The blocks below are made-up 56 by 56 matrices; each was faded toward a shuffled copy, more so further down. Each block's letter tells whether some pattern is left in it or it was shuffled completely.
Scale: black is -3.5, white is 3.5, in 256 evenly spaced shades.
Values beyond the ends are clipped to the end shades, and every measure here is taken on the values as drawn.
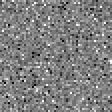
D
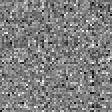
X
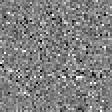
X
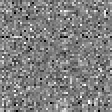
X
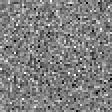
D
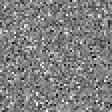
D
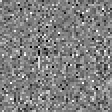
X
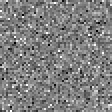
D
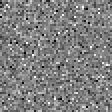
D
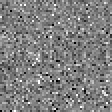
X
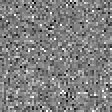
X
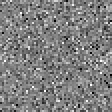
D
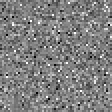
D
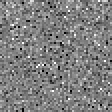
D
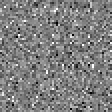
X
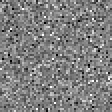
D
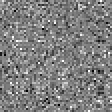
X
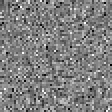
X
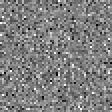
X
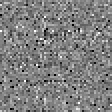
X
